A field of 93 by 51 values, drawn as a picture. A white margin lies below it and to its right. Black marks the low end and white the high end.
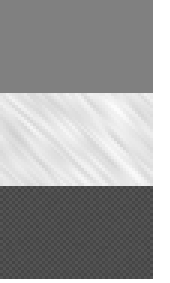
It is made of 3 by 1 panels. Panel 1,1: middling, flat. Panel 2,1: very high, slanting down to the right, faint in contrast. Panel 3,1: low, checkered, faint in contrast.
